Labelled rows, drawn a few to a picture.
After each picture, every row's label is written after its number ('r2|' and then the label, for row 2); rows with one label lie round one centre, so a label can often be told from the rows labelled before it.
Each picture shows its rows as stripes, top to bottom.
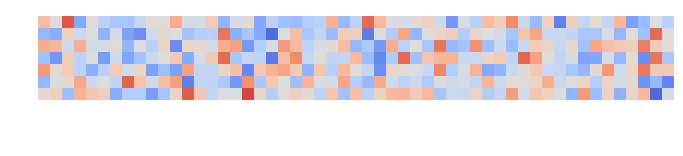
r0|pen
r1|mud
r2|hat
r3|mud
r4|hat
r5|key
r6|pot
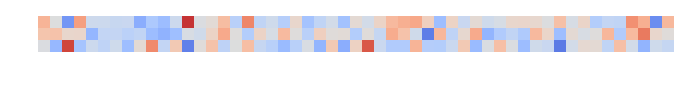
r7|pot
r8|hat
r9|pen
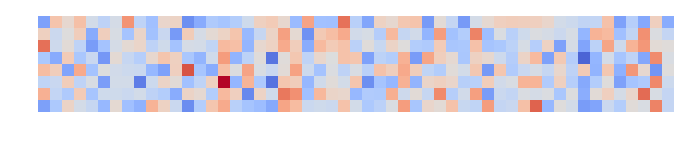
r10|key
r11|hat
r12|hat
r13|mud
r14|pot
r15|mud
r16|hat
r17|mud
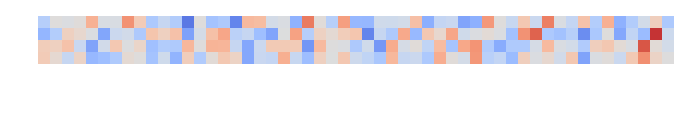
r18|key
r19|mud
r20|hat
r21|hat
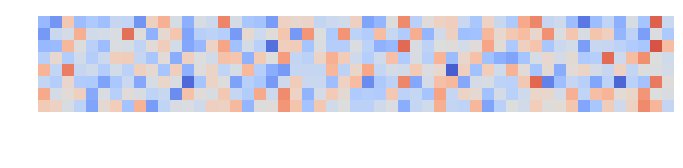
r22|mud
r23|key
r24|mud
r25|hat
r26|pen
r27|mud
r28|hat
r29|hat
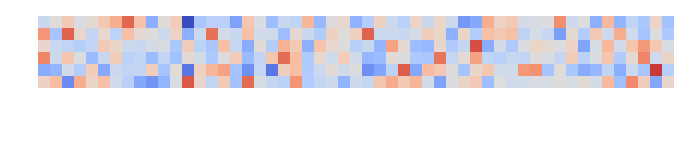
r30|key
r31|pen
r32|hat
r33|hat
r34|mud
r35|pot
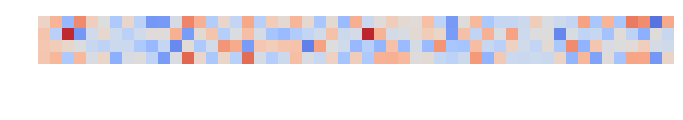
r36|pot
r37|pen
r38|hat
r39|pot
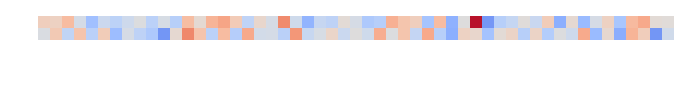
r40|hat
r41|pot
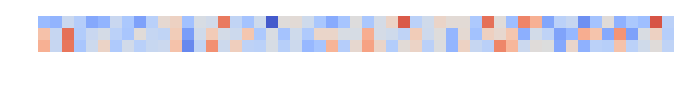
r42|mud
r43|pen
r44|pen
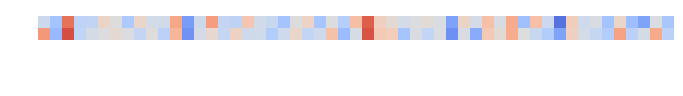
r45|pen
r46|pen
